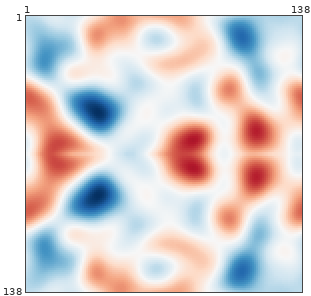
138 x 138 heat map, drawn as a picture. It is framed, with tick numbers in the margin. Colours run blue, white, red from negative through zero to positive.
It is mirror symmetric from top to bottom. No lone cell stands out from its neighbours. There is no overall slope. The texture varies smoothly and slowly. The middle left is the roughest part.
